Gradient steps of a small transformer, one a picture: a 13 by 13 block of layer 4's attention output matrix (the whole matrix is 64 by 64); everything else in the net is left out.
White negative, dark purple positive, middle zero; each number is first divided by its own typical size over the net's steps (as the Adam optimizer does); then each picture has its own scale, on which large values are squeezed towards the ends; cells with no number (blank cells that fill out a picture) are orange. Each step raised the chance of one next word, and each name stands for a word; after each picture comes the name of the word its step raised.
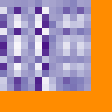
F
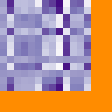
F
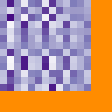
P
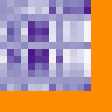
P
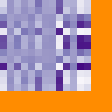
F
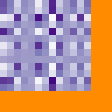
F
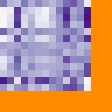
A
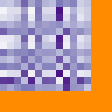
A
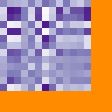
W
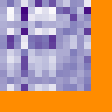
W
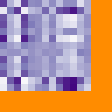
A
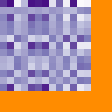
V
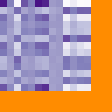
V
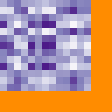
F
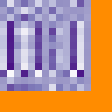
P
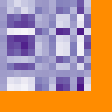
F
